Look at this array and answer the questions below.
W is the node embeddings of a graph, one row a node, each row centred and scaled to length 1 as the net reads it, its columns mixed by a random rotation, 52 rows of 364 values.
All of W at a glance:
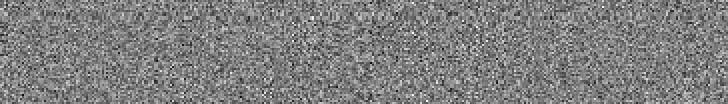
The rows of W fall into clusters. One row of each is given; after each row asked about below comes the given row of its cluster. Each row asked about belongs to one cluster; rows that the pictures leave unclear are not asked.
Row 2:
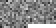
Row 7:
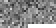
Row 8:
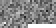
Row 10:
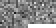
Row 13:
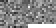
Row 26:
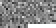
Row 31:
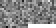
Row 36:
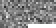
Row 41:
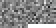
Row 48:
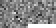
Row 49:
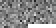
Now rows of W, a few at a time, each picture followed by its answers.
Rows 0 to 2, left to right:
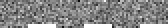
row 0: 13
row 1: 31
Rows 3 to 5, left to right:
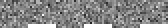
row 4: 2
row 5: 36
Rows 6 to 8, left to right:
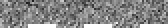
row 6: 7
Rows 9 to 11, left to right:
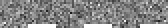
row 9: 8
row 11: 13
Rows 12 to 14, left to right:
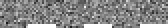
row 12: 26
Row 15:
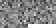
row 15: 49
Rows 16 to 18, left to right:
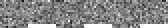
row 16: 31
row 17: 13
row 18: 36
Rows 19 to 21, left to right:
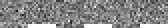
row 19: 8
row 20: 13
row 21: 49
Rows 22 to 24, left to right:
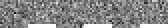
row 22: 10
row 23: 26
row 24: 41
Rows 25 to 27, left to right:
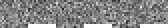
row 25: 49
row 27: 13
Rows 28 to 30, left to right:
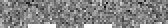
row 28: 7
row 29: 41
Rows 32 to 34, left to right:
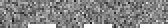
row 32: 10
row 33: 2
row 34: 10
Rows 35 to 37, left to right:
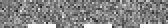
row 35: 8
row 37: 2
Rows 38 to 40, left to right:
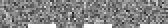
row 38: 36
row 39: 48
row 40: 41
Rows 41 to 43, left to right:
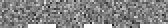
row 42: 2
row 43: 26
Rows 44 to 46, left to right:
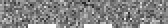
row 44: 36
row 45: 7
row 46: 48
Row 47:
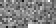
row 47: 31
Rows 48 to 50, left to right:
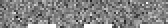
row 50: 10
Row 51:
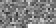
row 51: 48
